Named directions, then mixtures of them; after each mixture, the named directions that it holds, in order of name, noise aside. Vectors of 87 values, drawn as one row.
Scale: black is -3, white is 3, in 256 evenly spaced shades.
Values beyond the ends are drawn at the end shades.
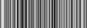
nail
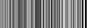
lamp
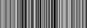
lamp, nail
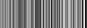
lamp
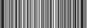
nail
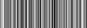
nail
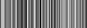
lamp, nail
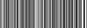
lamp, nail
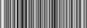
nail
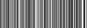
lamp, nail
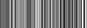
lamp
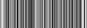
lamp, nail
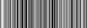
nail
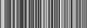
lamp, nail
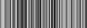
lamp, nail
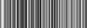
lamp, nail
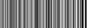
lamp, nail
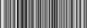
nail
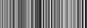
lamp
